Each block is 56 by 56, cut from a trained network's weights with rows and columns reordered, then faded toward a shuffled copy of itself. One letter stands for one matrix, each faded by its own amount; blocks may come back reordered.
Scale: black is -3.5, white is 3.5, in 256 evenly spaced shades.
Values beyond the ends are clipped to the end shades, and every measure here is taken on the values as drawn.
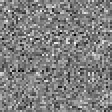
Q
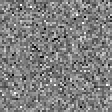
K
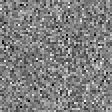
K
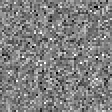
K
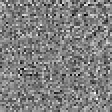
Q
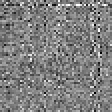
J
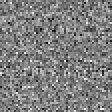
Q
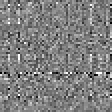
J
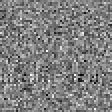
Q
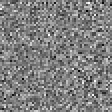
Q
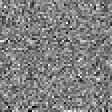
Q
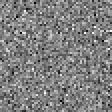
K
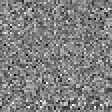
Q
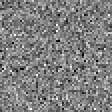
K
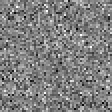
K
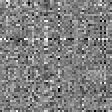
J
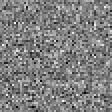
Q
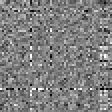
J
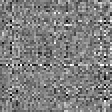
J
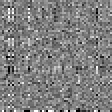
J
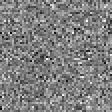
Q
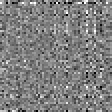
J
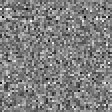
Q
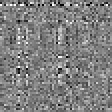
J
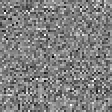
Q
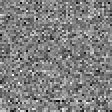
Q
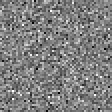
K
